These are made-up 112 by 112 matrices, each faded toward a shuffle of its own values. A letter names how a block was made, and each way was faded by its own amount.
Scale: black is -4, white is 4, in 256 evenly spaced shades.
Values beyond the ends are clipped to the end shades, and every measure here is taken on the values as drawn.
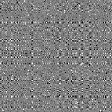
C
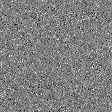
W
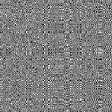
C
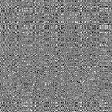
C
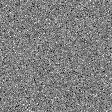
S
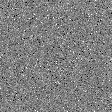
W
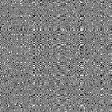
C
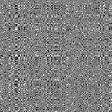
C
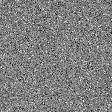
S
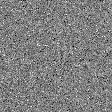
S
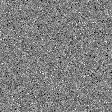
S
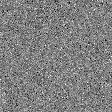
S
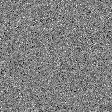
S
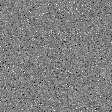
W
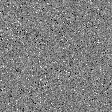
W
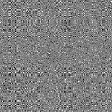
C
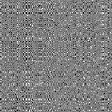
C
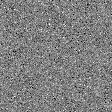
S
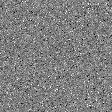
W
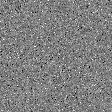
W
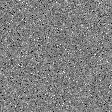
W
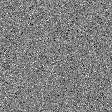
S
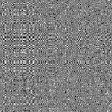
C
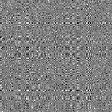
C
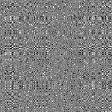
C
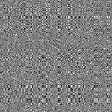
C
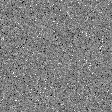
W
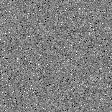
W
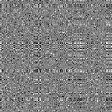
C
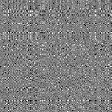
C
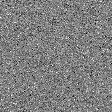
S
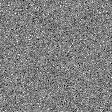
S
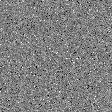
W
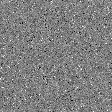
W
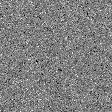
S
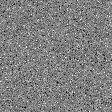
W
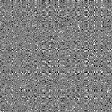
C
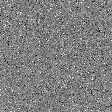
W
